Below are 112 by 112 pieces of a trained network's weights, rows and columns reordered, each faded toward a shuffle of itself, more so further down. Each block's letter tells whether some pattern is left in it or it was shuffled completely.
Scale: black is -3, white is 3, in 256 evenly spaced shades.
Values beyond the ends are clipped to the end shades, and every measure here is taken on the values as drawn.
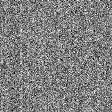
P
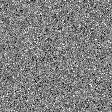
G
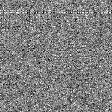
P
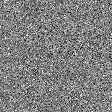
G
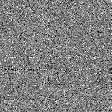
P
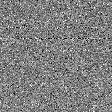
P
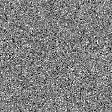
P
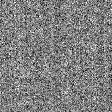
P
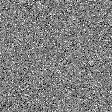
P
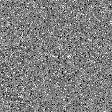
P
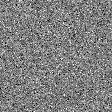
G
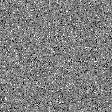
P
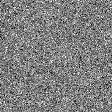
P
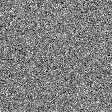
G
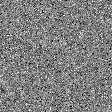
G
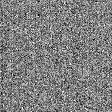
P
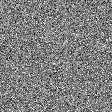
G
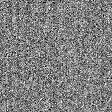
P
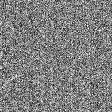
P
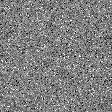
G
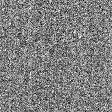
P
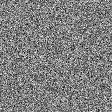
G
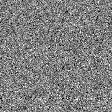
P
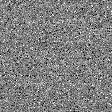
P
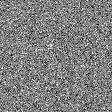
G
